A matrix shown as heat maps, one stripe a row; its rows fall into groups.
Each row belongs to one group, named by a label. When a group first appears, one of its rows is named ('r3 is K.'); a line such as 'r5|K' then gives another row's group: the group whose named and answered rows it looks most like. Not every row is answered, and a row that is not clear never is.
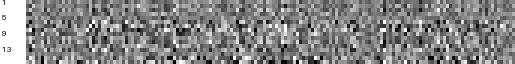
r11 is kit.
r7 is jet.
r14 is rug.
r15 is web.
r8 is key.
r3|kit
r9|kit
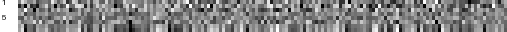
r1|jet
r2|jet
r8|key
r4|key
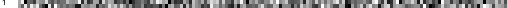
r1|key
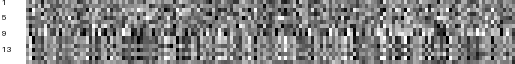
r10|key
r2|web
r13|key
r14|jet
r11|key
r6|rug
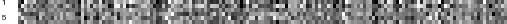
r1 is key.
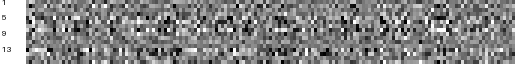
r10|rug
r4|key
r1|kit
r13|rug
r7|jet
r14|rug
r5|web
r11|kit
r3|jet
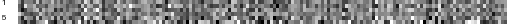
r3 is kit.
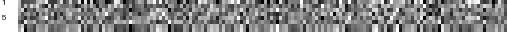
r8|key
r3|key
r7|key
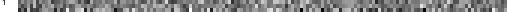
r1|kit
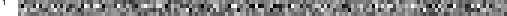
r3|jet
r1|key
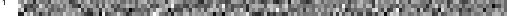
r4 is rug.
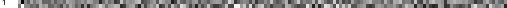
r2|web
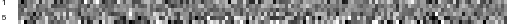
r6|key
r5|web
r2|kit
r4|rug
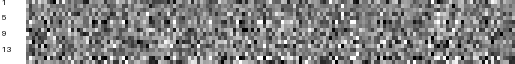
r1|jet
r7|kit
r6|kit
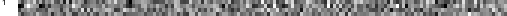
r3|jet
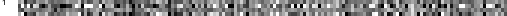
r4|key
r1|key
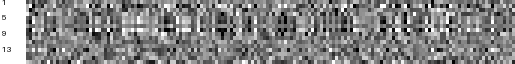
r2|key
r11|key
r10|rug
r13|jet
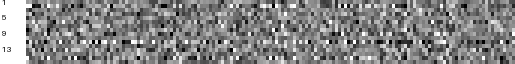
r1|rug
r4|key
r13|web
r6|jet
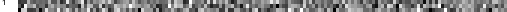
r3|web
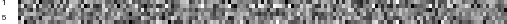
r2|kit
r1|rug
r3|web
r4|rug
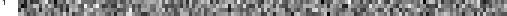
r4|rug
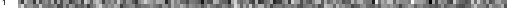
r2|web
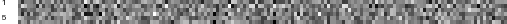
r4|rug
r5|rug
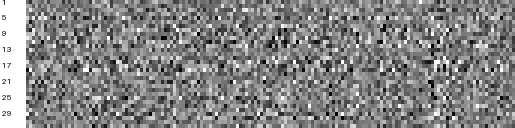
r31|key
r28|kit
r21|web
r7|kit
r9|jet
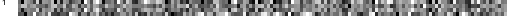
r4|kit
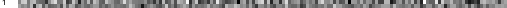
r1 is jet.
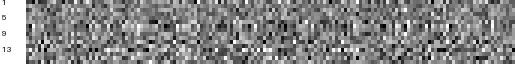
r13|web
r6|rug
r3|rug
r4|jet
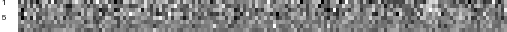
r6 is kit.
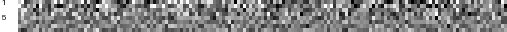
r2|web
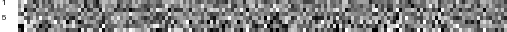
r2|kit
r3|key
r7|rug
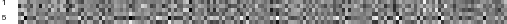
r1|jet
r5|key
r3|jet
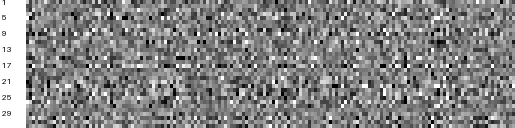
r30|jet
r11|web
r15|kit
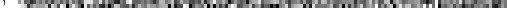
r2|jet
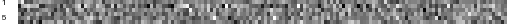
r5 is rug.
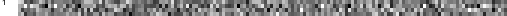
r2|jet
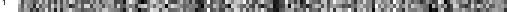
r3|web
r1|web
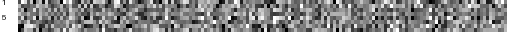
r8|rug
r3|kit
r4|web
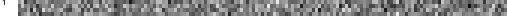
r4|rug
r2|jet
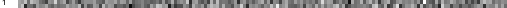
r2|key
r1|jet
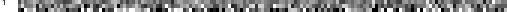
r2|kit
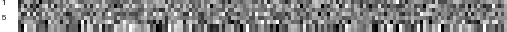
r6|jet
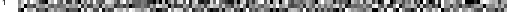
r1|jet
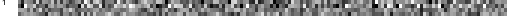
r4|jet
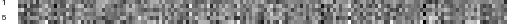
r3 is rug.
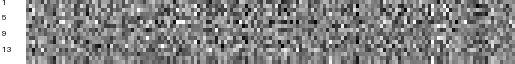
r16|jet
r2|jet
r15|jet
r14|key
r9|jet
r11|jet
